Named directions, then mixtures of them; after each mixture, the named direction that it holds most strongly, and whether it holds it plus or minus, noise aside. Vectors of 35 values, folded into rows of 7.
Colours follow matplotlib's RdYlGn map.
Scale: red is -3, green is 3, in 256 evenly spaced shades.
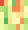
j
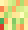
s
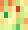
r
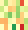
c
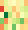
s, plus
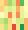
c, minus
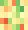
j, minus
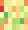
s, plus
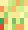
s, plus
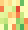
c, minus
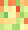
r, plus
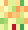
c, minus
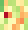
r, minus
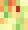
r, plus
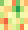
j, minus
